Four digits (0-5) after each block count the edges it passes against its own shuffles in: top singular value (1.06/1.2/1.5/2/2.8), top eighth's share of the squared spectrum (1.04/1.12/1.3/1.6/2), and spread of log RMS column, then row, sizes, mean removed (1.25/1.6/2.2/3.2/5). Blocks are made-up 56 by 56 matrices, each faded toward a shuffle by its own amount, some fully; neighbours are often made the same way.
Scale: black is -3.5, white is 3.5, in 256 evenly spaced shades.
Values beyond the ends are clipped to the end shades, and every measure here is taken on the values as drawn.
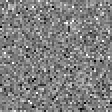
0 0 0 0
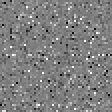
1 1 0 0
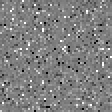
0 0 0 0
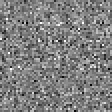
1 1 0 2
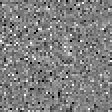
3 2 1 1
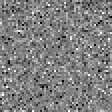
0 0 0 0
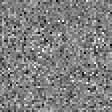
3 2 1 1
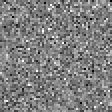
0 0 0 0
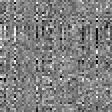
4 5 4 2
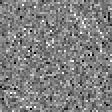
0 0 0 0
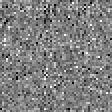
2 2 1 1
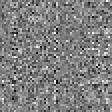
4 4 3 2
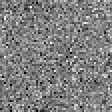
1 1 0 0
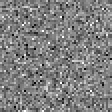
2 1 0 0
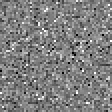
0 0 0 0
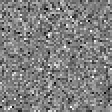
2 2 1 0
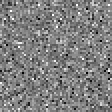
3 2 1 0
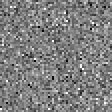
2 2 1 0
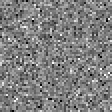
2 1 0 0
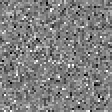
0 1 0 0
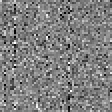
1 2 2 0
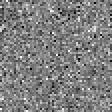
0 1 2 0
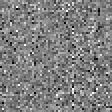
1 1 2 0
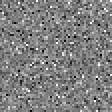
0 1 0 0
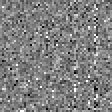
1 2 2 0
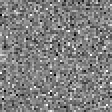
0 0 1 0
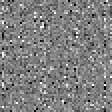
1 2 2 0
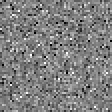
2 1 0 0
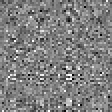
4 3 2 2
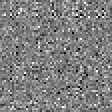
4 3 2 2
